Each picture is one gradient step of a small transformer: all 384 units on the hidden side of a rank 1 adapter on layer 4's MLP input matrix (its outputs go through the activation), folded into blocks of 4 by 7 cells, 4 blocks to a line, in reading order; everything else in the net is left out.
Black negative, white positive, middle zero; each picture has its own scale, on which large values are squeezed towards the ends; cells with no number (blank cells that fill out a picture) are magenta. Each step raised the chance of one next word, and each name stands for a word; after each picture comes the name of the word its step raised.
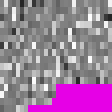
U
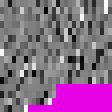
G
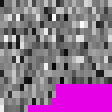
U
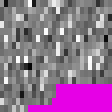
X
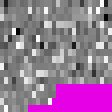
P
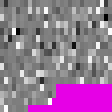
P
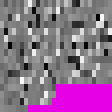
X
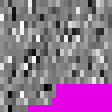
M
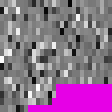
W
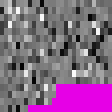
W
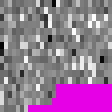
G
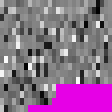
G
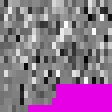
X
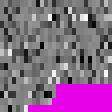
U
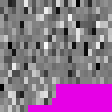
W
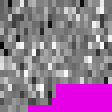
M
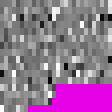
U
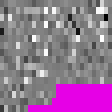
P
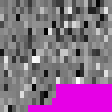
X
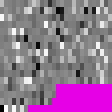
P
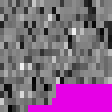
U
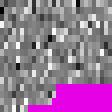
G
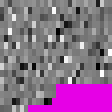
M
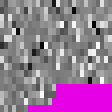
W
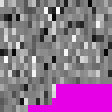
G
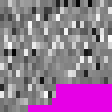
U
